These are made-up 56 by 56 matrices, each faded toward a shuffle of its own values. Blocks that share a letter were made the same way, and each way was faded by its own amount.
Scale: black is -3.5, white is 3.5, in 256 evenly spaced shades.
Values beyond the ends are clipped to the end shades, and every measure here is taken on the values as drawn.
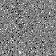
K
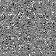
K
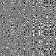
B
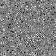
K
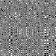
B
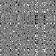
B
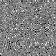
K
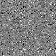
K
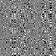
B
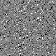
K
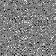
K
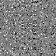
K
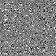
K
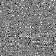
K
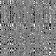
B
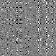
B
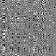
B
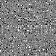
K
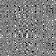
B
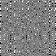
B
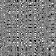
B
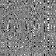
B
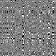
B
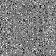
K
